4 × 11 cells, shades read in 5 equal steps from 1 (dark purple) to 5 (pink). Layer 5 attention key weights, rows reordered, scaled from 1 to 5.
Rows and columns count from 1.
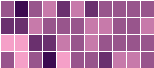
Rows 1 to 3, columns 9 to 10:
3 3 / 3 3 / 3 3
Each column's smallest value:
2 1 2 1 2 3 2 2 3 3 3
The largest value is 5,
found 4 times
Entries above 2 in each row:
8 9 9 9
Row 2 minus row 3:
-3 -3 2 1 -1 0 0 1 0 0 1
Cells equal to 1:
2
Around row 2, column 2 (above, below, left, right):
1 5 2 4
